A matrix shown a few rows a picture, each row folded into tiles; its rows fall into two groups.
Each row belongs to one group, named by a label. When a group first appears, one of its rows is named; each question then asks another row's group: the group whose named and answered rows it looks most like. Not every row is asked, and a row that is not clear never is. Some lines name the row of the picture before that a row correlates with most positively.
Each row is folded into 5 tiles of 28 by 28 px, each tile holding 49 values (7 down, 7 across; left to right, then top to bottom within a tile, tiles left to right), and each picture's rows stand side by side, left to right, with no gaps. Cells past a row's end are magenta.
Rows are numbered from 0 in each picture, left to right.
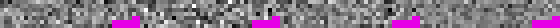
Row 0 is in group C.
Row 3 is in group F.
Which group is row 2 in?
C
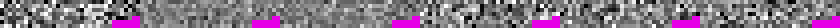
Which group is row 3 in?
F
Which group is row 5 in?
C
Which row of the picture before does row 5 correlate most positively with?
0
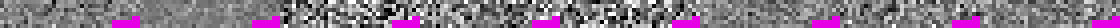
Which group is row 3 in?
F
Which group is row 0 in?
F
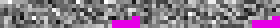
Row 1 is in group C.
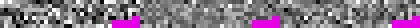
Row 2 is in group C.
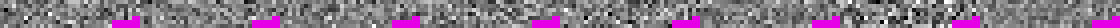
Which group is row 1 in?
C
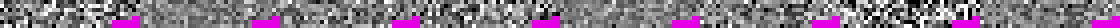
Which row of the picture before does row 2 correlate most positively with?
6
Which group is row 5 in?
F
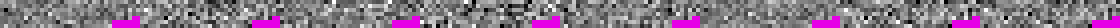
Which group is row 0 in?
C
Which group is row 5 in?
C
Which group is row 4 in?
C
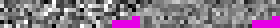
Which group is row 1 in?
C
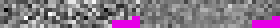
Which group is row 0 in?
C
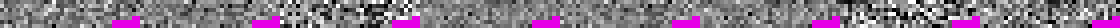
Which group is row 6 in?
C
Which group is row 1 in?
F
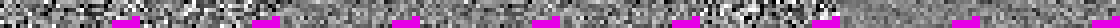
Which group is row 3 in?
F
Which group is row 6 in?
C
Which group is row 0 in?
F
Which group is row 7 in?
C
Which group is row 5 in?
F
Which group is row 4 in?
C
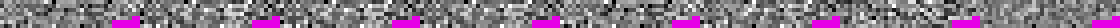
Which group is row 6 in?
C
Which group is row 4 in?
F
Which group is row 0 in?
F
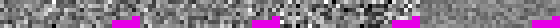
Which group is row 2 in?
F
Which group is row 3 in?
C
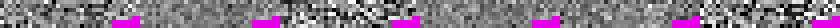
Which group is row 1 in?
F
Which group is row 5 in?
F
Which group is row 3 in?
F
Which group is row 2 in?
C
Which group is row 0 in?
F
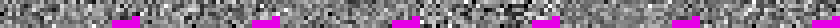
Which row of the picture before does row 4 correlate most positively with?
4
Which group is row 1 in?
F
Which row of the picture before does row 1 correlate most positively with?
3
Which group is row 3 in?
F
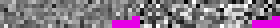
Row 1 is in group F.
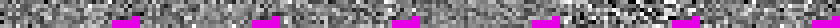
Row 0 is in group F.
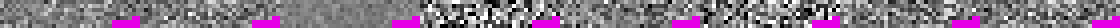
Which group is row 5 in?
C
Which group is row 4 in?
F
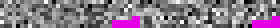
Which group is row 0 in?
F
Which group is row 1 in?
C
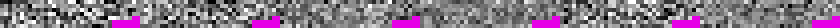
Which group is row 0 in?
C
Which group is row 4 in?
C
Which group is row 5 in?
F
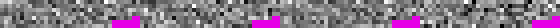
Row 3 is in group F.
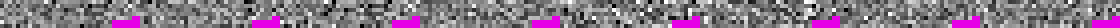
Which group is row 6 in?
C
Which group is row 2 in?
F
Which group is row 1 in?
C
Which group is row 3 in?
C
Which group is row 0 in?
F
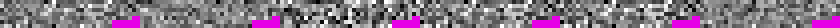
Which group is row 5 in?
F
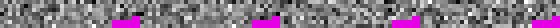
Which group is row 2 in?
C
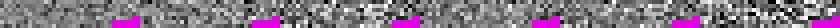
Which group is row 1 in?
C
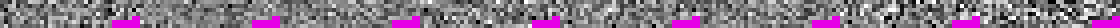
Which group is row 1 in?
F
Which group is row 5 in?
C
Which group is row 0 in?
C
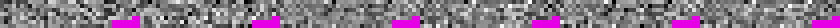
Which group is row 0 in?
C
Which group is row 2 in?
F
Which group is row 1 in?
C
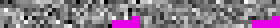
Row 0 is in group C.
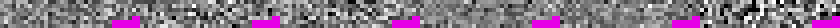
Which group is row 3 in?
F
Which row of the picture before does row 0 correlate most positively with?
1
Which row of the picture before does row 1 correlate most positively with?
0
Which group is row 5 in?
F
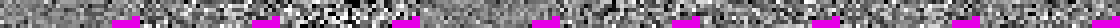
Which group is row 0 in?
F
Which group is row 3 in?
C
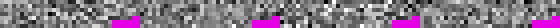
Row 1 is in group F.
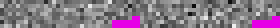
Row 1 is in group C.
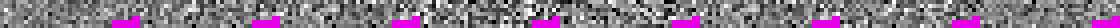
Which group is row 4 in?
C
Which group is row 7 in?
F
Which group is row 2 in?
F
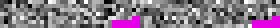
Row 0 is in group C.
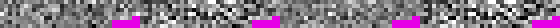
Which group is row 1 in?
C
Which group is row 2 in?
C
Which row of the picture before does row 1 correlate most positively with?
0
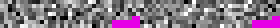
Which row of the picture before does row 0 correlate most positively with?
2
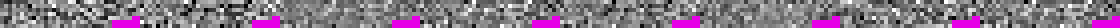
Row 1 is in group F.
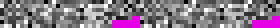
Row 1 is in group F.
